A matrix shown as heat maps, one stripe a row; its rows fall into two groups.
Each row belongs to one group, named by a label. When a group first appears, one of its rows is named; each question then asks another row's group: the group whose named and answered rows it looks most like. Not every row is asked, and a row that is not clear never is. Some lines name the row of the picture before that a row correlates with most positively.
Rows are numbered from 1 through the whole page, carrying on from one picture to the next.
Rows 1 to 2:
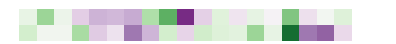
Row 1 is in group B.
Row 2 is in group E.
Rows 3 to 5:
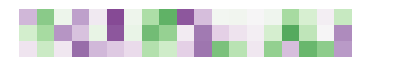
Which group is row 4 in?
B
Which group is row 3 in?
B
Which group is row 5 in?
B
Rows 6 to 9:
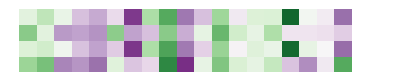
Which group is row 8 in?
B
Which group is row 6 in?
B
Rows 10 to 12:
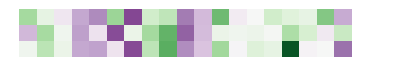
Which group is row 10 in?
B
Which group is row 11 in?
B
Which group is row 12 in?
B
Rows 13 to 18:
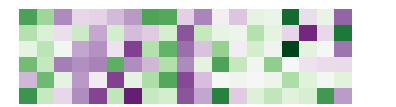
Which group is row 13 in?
B
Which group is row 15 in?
B
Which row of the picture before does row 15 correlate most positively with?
12
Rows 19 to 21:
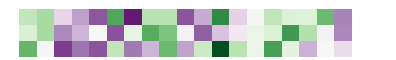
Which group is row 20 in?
B
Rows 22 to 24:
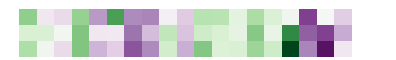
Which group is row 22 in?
E
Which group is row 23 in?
E
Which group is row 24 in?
E
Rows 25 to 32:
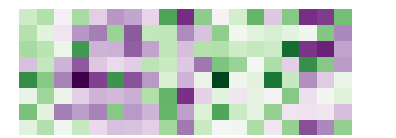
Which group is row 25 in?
E
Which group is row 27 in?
E
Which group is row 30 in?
B
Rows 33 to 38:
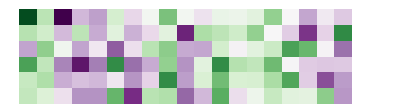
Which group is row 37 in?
E
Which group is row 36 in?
E
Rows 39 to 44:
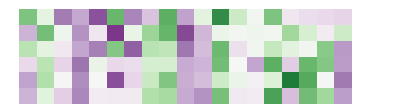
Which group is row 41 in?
B
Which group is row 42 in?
B
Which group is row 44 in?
B
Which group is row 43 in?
B
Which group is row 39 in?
E
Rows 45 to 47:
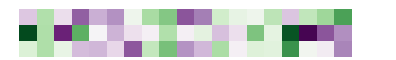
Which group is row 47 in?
B
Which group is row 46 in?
E
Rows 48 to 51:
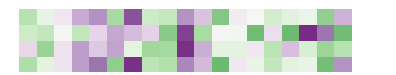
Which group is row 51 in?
B
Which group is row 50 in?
B
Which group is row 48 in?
B
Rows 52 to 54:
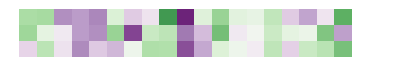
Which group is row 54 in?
B
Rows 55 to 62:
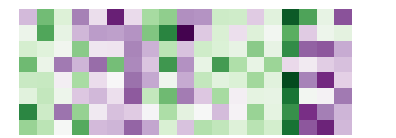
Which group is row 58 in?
E
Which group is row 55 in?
B
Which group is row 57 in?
E
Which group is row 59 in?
E
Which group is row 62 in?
E
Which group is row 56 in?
B
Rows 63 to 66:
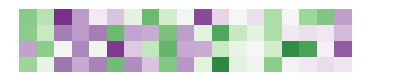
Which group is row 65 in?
B
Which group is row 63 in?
B
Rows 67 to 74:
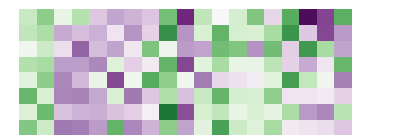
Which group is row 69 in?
B
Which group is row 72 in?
E
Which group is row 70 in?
E
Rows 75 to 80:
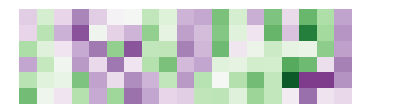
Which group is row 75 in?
B
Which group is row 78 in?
B
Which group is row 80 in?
E
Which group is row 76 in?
B
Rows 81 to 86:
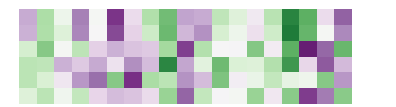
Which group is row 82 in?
B
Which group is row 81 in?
B
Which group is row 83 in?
E
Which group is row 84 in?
E
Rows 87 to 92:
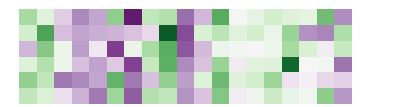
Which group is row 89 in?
B
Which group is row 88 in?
E
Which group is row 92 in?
B
